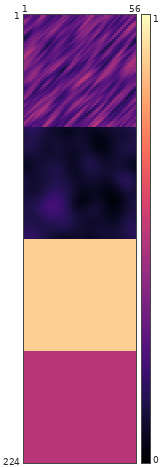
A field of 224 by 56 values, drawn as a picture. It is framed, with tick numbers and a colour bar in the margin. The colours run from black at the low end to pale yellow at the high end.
The table splits into 4 rows of 1 panel. Panel 1,1: low, slanting up to the right. Panel 2,1: very low, smooth, faint in contrast. Panel 3,1: very high, flat. Panel 4,1: middling, flat.
